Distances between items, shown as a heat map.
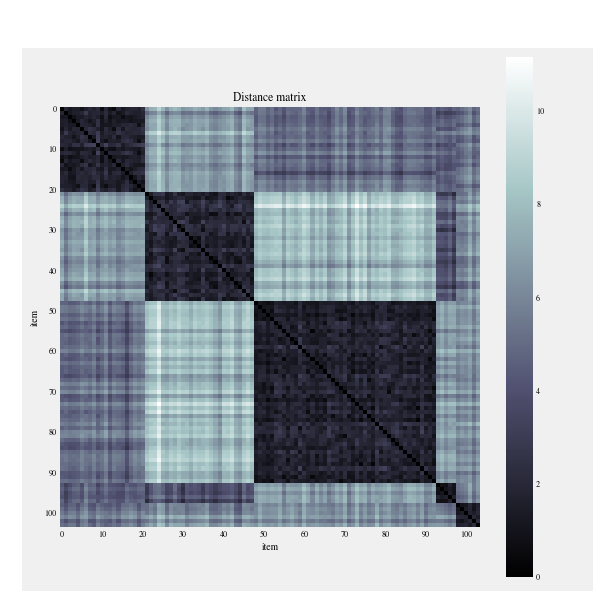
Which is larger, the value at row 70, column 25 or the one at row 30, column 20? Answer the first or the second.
the first
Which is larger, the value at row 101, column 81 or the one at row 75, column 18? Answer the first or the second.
the first
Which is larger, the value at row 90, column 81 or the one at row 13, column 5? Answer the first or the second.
the first
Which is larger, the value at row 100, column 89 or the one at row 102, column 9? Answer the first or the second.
the first
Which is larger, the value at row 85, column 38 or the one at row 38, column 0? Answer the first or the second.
the first
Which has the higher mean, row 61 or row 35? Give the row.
35
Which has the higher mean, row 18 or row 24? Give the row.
24
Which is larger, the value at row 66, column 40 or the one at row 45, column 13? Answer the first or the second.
the second
